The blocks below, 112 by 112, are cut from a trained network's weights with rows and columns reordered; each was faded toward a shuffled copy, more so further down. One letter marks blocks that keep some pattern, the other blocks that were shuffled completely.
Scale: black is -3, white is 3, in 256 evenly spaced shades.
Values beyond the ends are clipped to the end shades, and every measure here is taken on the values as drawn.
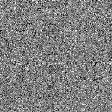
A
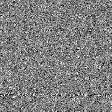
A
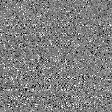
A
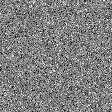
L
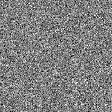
A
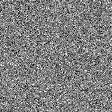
A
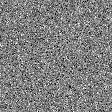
L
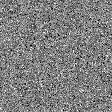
L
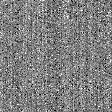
A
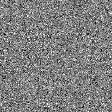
A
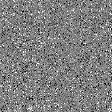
A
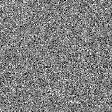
A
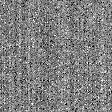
A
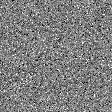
L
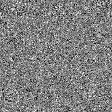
A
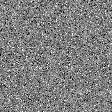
L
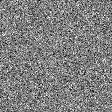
L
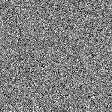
A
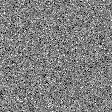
L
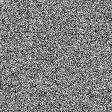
L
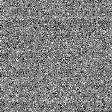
A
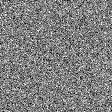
L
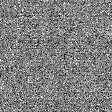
A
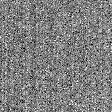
A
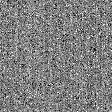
A
